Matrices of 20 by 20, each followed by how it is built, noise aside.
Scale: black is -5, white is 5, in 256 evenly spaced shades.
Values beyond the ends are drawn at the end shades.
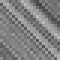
Toeplitz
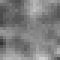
smooth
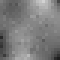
smooth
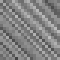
Toeplitz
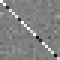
diagonal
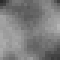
smooth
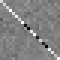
diagonal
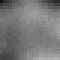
smooth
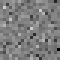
noise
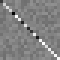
diagonal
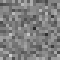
noise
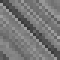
Toeplitz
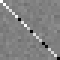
diagonal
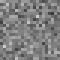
noise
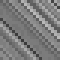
Toeplitz
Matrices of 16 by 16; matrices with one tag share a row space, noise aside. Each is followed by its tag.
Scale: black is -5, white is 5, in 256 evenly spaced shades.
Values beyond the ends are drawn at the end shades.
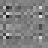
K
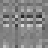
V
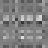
V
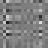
K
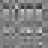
V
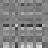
V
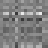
V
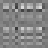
V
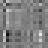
K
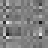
K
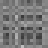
V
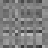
V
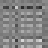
V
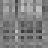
V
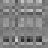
V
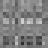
V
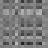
V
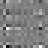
K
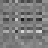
V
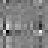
K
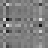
K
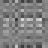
V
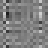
K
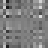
K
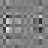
K
